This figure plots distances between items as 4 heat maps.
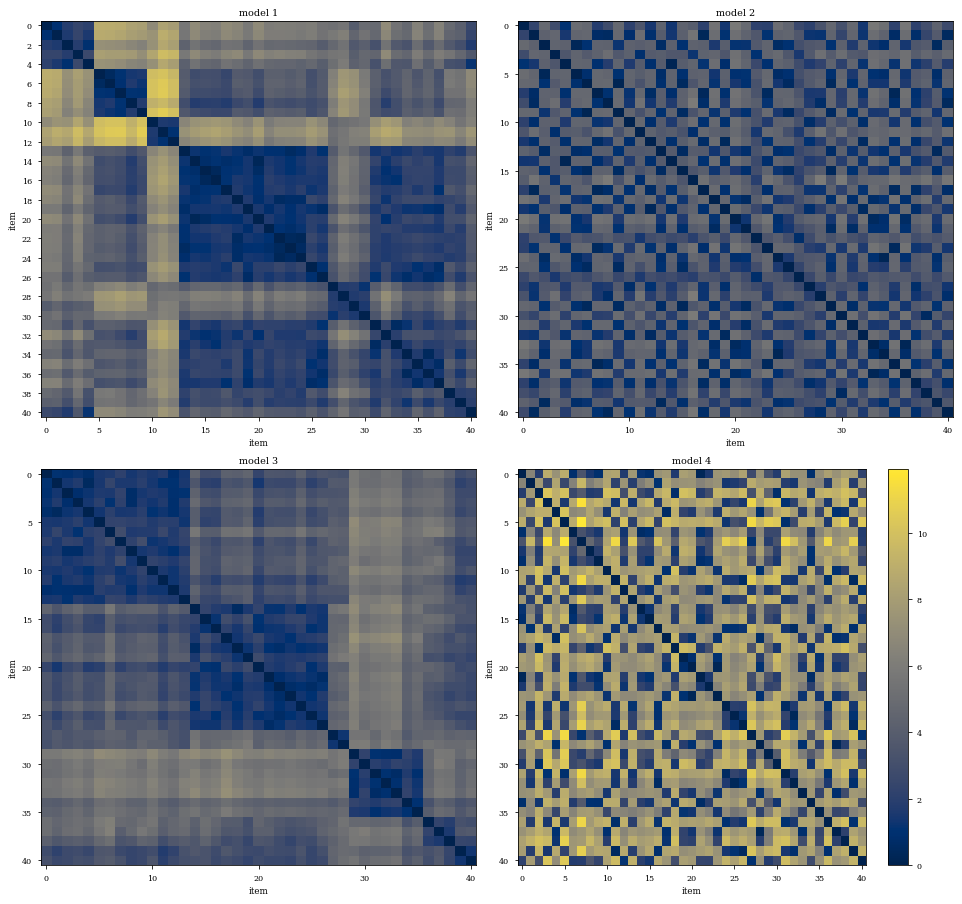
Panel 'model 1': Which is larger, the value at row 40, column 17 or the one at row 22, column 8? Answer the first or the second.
the first
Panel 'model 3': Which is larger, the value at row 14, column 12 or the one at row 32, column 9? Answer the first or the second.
the second
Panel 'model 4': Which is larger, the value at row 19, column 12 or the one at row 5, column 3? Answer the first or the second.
the first
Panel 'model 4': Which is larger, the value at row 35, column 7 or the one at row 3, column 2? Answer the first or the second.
the second
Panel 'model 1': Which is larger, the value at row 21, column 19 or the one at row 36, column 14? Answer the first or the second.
the second
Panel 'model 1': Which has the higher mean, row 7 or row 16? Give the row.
7
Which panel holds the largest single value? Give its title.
model 4
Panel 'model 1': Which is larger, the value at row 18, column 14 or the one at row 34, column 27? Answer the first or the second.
the second
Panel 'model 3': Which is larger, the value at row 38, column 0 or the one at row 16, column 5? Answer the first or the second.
the first
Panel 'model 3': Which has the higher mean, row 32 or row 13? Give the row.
32
